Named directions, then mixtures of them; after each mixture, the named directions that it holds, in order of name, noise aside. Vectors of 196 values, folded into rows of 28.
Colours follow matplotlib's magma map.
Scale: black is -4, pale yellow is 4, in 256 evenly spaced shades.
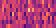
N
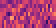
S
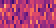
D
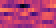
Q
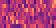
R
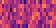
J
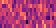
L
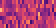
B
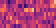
D, Q, R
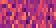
L, S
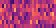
D, J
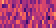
J, L, S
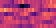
Q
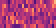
R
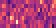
R, S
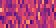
B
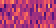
D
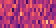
D, L, S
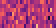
L, N, S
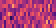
S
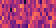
J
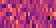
L, S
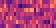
D, Q, R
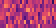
B, D, N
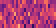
B, R, S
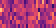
B, D, J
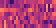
D, Q, S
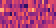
B, N, Q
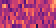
L, R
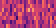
J, N
